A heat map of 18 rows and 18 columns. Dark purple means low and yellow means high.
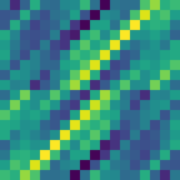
The values follow a bell shape. Streaks slant up to the right. On average the colour sits 50% of the way up the scale. It looks the same turned upside down. There is no overall slope.
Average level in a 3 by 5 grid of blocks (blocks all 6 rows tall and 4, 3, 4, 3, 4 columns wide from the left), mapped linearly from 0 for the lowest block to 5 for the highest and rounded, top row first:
1 0 3 4 5 / 3 2 5 2 3 / 5 4 3 0 1
